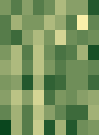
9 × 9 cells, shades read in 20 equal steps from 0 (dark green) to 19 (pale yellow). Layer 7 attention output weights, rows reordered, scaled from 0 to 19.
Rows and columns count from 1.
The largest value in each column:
11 14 10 16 13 16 10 19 12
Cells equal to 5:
2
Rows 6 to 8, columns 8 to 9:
8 4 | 10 11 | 4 12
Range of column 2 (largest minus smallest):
10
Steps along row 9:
up down up down up down up up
